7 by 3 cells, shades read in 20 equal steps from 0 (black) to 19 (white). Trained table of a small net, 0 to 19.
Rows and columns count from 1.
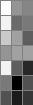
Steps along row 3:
down down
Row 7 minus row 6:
-3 2 -2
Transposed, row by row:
19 18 15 11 18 9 6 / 11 8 12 12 7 0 2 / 10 9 7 12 3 6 4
